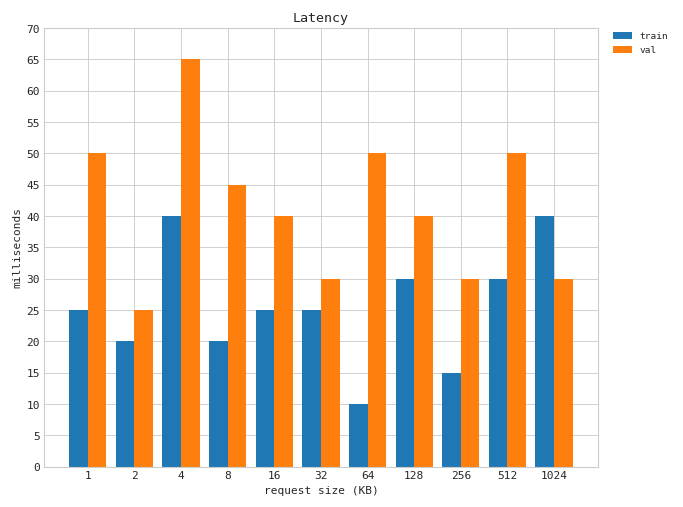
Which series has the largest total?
val
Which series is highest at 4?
val
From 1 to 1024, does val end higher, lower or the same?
lower
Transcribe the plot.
Title: Latency
x-axis: request size (KB), ticks 1 2 4 8 16 32 64 128 256 512 1024
y-axis: milliseconds, ticks 0 5 10 15 20 25 30 35 40 45 50 55 60 65 70
Legend: train, val
Values:
train: 25 20 40 20 25 25 10 30 15 30 40
val: 50 25 65 45 40 30 50 40 30 50 30
